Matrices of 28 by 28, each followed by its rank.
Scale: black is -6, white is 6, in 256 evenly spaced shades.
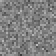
full rank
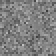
full rank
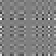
one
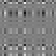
one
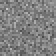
full rank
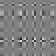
one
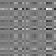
one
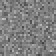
full rank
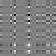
one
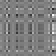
one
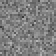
full rank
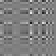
one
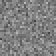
full rank
